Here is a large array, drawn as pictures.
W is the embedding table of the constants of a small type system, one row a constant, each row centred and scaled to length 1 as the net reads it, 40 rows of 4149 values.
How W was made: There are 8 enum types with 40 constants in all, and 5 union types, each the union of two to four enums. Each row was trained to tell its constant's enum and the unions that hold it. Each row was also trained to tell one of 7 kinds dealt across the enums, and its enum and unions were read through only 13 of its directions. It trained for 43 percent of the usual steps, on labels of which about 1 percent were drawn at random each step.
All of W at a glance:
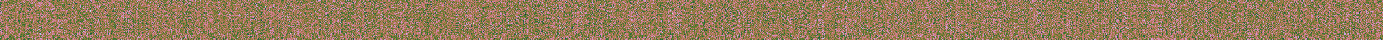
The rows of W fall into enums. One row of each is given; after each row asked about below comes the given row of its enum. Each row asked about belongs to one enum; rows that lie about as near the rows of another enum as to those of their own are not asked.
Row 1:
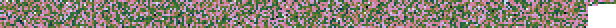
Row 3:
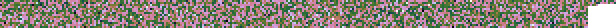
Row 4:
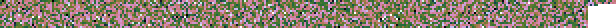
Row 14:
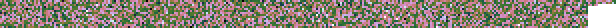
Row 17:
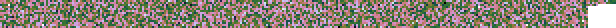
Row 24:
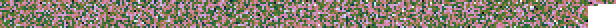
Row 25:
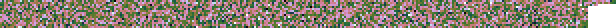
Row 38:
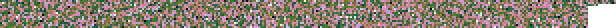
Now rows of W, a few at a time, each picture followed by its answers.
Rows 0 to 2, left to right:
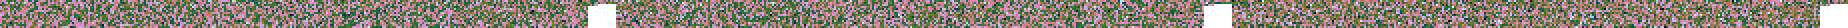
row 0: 17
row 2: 14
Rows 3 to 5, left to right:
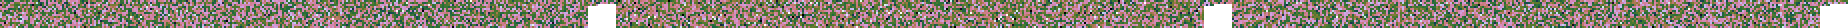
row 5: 38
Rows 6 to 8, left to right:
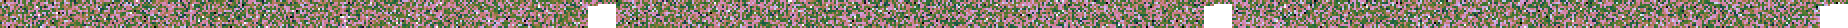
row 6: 4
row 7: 14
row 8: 1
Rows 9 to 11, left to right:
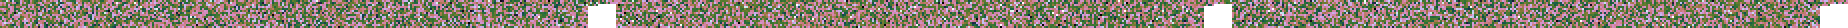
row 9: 38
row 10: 17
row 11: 24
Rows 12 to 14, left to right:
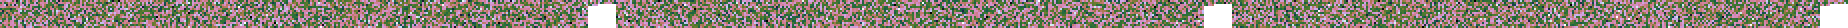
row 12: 1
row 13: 1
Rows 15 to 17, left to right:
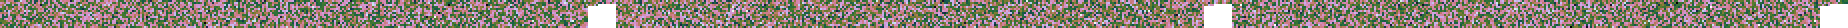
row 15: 24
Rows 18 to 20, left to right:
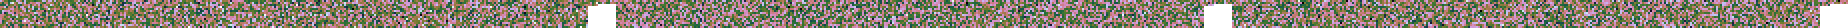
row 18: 14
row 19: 1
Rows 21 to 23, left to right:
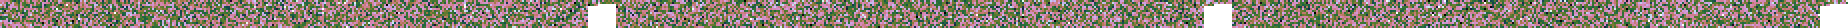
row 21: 1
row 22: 4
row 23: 14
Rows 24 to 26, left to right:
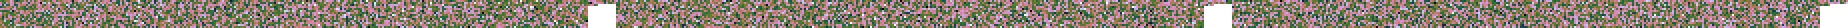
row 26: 38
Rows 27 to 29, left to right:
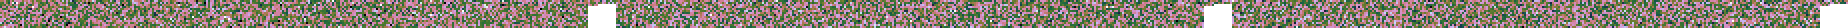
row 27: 14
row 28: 24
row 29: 25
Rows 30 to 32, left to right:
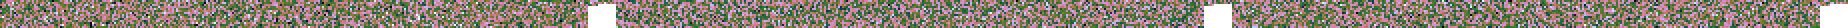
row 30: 4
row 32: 25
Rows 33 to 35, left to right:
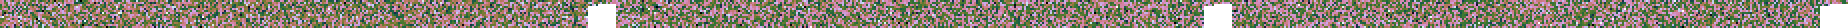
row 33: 4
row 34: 38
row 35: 17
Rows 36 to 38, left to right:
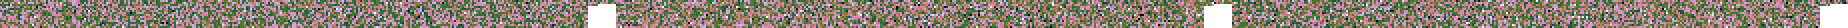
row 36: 3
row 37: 17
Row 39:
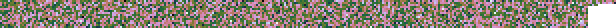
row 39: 38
